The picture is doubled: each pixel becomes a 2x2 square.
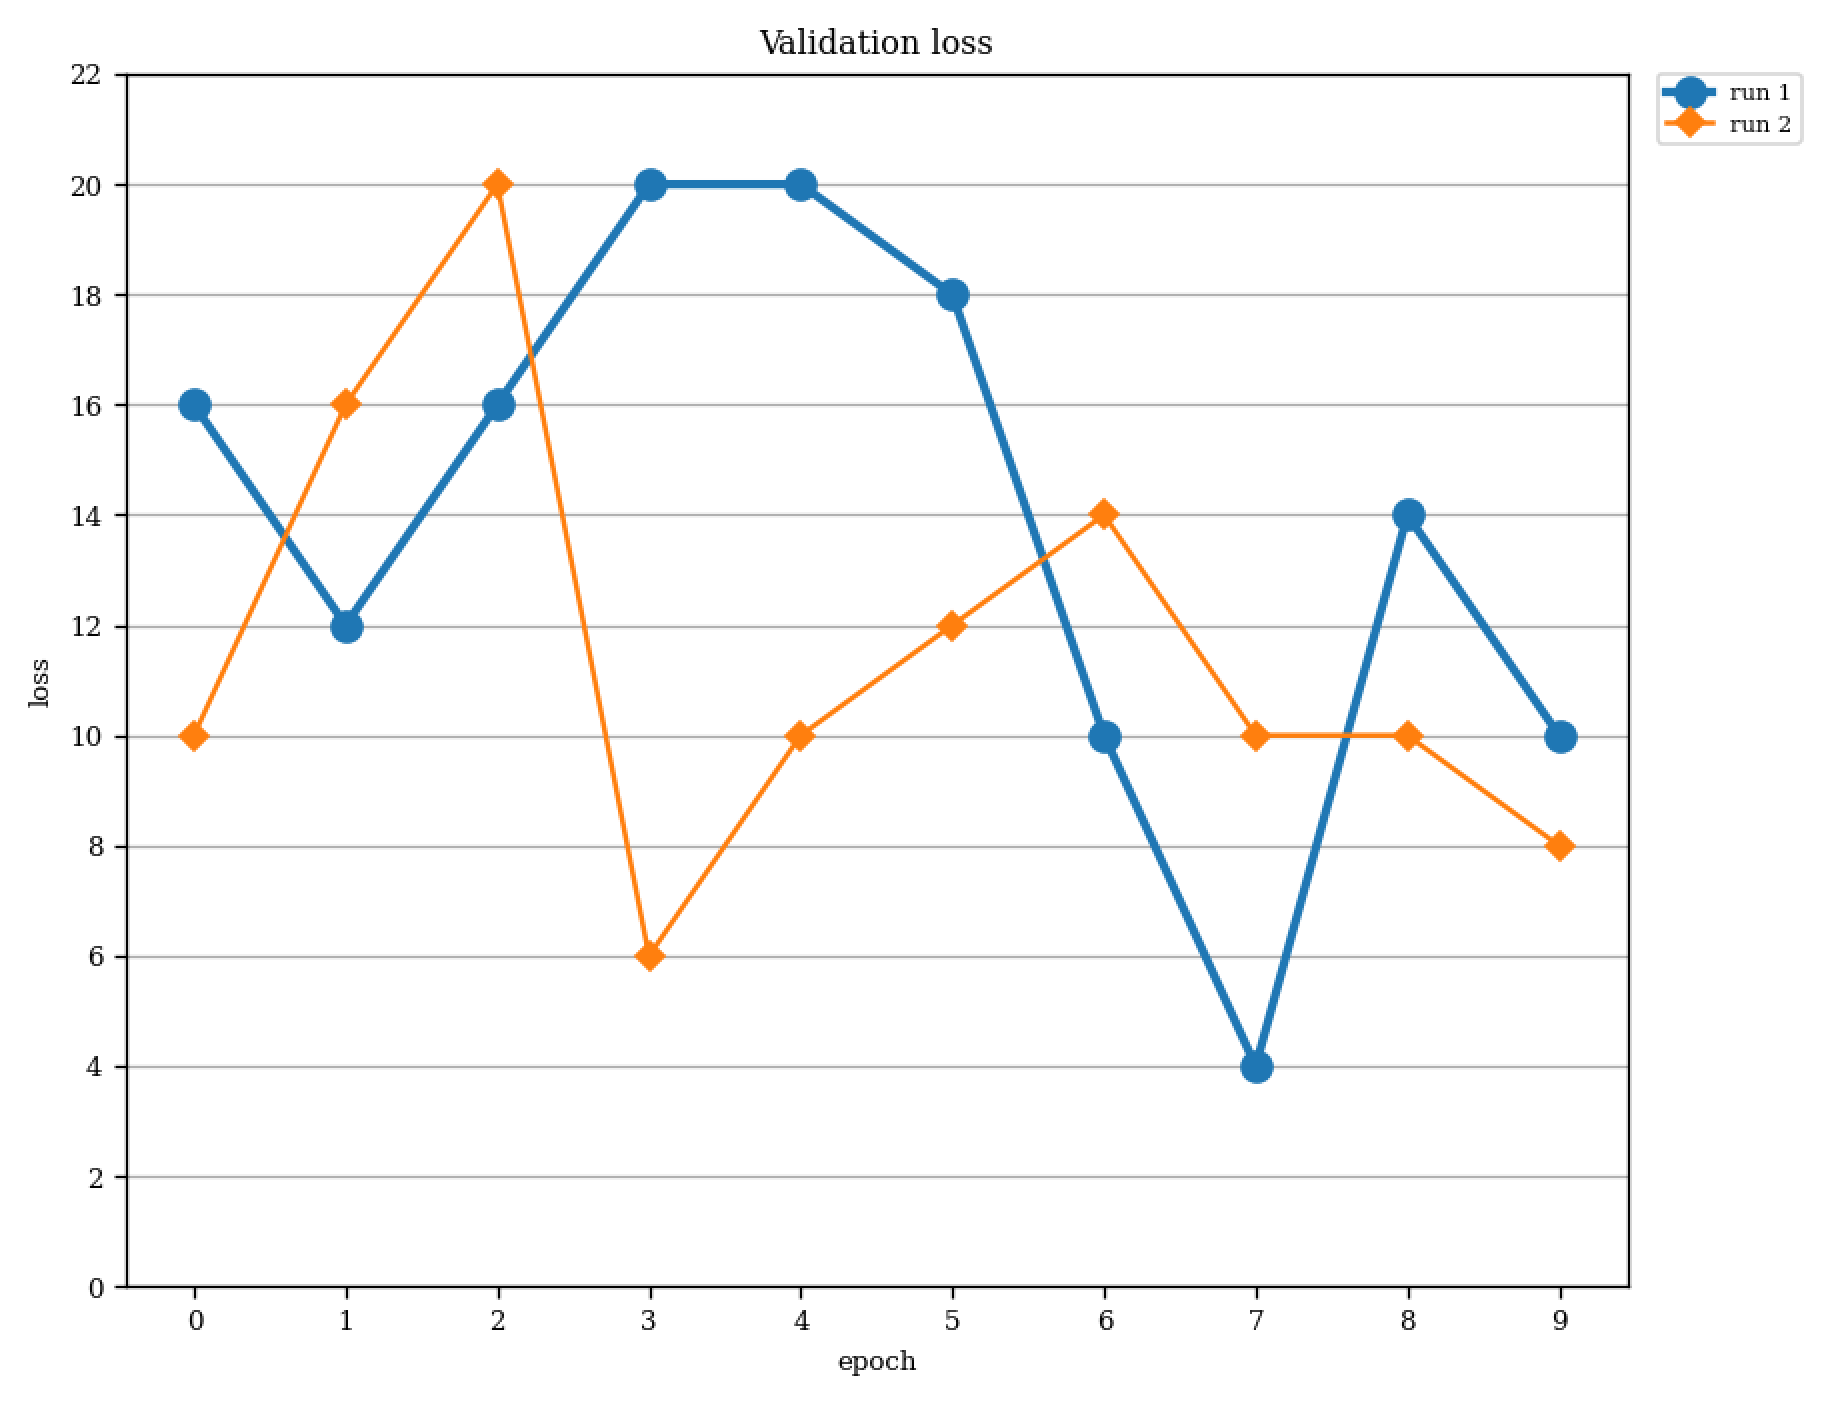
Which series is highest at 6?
run 2
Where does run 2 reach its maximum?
2
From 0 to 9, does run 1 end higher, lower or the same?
lower
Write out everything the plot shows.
Title: Validation loss
x-axis: epoch, ticks 0 1 2 3 4 5 6 7 8 9
y-axis: loss, ticks 0 2 4 6 8 10 12 14 16 18 20 22
Legend: run 1, run 2
Values:
run 1: 16 12 16 20 20 18 10 4 14 10
run 2: 10 16 20 6 10 12 14 10 10 8
